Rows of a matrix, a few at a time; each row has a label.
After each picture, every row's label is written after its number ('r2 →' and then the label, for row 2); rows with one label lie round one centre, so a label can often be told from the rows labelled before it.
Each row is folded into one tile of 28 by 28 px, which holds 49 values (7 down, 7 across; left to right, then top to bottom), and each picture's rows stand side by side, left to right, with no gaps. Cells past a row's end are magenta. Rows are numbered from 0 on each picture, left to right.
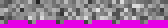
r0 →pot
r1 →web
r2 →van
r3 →web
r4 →van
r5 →pot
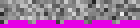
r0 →van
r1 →web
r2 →van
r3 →pot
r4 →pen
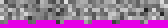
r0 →web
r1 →pot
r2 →van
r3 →web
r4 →web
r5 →van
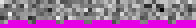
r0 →pen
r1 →pot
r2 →web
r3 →van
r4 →van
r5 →pen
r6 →pen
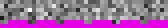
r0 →pot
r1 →van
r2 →pot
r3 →web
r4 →van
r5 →pot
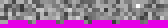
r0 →pen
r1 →web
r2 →web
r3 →pot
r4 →van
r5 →pen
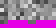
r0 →van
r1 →web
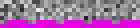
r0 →pen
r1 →web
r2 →web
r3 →pot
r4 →pot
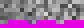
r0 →pot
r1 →van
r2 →pen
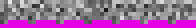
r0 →van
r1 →pen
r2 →van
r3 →pot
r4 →pen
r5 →pen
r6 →pen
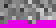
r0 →pot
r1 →web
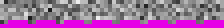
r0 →web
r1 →pot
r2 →pen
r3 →web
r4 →web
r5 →pen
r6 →web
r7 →pen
